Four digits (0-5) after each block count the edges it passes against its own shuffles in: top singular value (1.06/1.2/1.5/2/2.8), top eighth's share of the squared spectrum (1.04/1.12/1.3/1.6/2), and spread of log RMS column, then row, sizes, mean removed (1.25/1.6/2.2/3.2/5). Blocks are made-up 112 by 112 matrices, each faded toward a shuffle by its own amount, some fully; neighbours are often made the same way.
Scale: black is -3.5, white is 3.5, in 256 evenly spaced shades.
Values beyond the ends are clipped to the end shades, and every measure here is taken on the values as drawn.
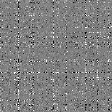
3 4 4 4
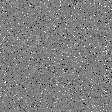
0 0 0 0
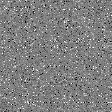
1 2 2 2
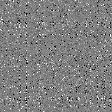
2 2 2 2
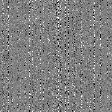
2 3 4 0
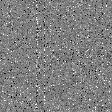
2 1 2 0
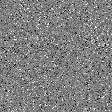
3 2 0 0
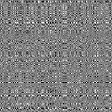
5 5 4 4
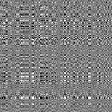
5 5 4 4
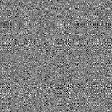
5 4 3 3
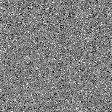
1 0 0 2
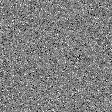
2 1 0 0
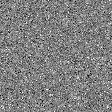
3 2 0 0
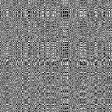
5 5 4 4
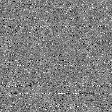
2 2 0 3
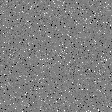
0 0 0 0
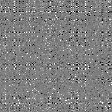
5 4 3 3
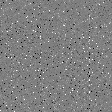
3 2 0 0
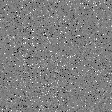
3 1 0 0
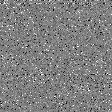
1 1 0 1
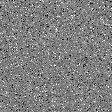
0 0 0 0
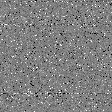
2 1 0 1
